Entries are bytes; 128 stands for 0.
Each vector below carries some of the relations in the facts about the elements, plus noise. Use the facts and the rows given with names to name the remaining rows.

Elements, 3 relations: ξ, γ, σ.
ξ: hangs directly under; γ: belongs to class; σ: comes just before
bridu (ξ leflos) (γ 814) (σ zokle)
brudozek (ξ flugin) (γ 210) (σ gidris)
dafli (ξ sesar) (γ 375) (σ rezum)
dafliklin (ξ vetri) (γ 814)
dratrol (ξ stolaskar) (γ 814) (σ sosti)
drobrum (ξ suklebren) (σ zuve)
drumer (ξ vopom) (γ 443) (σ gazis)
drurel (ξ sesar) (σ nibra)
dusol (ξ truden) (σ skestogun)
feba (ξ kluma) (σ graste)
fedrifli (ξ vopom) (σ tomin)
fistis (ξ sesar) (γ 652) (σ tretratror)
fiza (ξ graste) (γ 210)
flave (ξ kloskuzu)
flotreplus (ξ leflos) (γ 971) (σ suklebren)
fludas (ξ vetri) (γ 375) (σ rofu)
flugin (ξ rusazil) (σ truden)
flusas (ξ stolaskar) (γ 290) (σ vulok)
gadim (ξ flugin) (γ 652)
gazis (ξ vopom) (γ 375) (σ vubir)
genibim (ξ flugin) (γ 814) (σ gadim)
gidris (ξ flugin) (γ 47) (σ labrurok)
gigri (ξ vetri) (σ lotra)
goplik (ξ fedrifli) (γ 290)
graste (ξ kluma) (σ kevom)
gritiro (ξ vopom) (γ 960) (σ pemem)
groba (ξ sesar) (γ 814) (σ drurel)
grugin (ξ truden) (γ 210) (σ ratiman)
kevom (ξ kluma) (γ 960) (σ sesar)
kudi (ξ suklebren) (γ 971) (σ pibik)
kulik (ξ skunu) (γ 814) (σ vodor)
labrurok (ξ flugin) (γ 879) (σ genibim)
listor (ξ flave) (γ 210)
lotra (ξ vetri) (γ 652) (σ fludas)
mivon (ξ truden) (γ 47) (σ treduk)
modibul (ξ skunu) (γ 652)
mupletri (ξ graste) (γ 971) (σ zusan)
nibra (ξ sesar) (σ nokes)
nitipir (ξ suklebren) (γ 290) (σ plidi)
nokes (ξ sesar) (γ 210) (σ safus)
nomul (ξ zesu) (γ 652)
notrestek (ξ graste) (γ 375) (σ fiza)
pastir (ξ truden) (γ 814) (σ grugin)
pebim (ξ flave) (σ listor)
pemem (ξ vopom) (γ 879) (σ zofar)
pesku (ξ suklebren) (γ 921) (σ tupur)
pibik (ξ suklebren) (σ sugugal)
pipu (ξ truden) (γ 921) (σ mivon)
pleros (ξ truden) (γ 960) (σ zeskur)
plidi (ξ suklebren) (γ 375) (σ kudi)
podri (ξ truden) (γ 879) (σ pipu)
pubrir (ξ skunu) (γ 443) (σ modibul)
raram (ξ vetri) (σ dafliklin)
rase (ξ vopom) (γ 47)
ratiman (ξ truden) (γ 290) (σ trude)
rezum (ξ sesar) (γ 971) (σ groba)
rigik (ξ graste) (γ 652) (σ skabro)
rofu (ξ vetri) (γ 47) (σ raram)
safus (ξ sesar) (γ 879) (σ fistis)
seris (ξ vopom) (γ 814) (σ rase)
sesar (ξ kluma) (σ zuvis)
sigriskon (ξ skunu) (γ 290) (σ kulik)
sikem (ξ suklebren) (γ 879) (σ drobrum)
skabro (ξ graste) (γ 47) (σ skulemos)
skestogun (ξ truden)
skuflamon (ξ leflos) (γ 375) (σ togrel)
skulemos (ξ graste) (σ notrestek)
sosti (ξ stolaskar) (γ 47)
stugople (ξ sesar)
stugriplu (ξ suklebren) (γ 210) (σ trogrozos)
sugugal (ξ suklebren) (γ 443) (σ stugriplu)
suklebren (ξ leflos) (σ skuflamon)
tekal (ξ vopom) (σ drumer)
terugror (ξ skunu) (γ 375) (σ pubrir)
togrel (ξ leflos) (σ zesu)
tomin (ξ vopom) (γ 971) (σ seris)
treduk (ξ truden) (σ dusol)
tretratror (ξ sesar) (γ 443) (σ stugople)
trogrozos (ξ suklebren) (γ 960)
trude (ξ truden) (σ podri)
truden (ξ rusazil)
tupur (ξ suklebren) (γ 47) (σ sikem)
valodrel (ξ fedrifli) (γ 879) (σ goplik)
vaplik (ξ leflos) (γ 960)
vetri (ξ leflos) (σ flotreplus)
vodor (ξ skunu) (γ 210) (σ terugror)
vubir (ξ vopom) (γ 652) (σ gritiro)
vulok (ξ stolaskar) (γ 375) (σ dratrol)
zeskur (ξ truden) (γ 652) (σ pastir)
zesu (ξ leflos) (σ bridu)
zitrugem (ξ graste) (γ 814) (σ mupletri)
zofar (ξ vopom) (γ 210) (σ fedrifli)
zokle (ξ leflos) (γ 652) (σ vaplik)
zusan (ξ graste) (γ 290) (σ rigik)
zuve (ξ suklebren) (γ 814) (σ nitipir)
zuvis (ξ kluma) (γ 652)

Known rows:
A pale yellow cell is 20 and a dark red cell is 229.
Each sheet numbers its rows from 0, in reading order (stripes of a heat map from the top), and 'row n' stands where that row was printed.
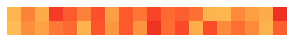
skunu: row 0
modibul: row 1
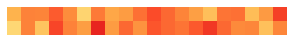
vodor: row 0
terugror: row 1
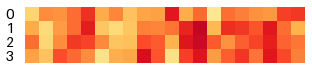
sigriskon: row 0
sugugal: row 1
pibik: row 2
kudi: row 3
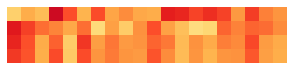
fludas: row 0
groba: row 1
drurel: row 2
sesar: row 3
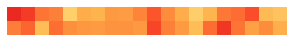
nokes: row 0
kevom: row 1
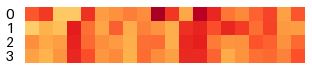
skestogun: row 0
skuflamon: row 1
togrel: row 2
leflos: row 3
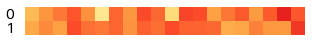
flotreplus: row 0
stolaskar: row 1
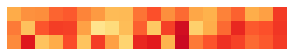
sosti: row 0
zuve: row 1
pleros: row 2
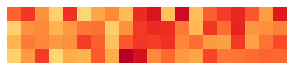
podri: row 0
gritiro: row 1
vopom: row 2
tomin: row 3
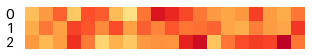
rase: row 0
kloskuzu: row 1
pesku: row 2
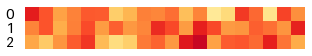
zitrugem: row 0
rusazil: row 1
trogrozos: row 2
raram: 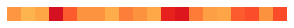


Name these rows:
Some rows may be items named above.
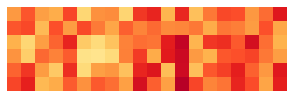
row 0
labrurok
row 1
feba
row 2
sugugal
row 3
stugriplu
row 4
podri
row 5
trude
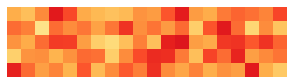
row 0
rofu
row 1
rigik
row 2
tupur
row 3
gritiro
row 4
stugople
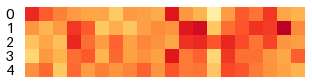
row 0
safus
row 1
pesku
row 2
skuflamon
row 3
pubrir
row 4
zuvis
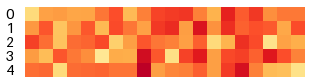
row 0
vubir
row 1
gadim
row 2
skabro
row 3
kudi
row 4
notrestek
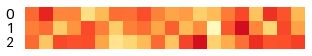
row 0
rezum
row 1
zusan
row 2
zuve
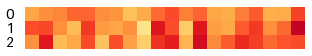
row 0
sosti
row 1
pastir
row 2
pleros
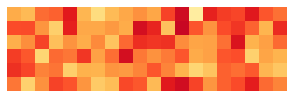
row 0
nitipir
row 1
mivon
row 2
zofar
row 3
skulemos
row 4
nokes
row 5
pibik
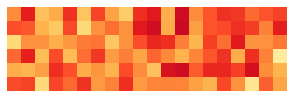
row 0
pleros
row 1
pipu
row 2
gritiro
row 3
dafli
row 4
plidi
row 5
graste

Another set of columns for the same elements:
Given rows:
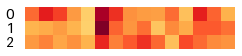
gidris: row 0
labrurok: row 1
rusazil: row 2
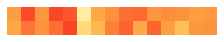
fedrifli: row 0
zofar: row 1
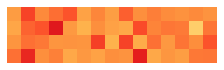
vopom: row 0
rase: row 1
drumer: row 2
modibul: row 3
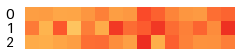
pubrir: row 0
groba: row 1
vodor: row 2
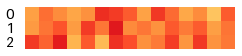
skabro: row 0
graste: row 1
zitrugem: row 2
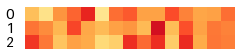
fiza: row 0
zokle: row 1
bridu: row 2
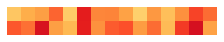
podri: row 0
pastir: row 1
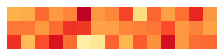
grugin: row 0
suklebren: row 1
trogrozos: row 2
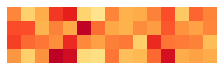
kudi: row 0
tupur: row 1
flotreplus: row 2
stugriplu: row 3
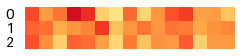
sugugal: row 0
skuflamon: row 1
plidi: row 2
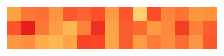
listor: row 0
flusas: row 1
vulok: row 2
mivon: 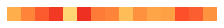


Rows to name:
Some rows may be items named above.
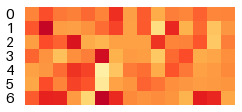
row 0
pebim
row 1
valodrel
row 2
rase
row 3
sikem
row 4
tomin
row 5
fedrifli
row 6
zeskur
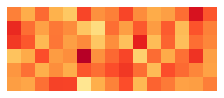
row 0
genibim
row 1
dafliklin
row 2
nitipir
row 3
grugin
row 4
rusazil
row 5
tomin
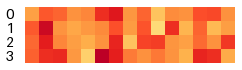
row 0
flugin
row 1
valodrel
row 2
goplik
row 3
zeskur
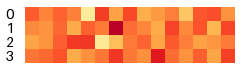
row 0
pipu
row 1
dafli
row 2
tomin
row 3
zusan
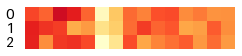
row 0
seris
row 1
gritiro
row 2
vaplik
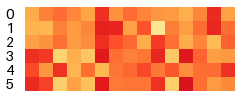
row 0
trude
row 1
brudozek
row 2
skabro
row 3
lotra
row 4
kevom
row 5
lotra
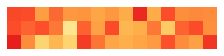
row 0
nomul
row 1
pipu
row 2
pesku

